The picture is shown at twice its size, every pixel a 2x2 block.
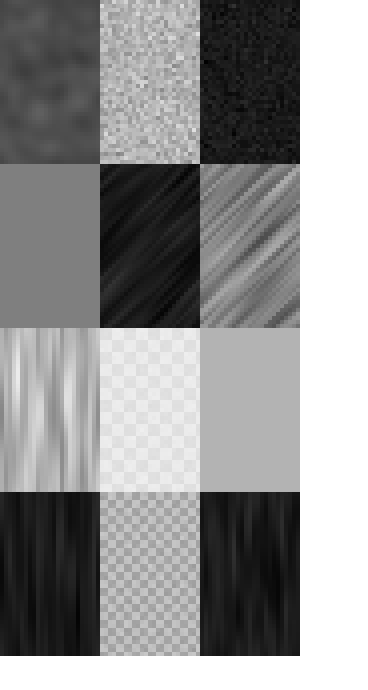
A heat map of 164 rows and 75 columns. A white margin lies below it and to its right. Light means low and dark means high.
The table splits into 4 rows of 3 panels. Panel 1,1: high, blotchy, faint in contrast. Panel 1,2: low, fine-grained. Panel 1,3: very high, fine-grained, faint in contrast. Panel 2,1: middling, flat. Panel 2,2: very high, slanting up to the right, faint in contrast. Panel 2,3: middling, slanting up to the right. Panel 3,1: low, streaked downward. Panel 3,2: very low, checkered, faint in contrast. Panel 3,3: low, flat. Panel 4,1: very high, streaked downward, faint in contrast. Panel 4,2: low, checkered. Panel 4,3: very high, streaked downward, faint in contrast.
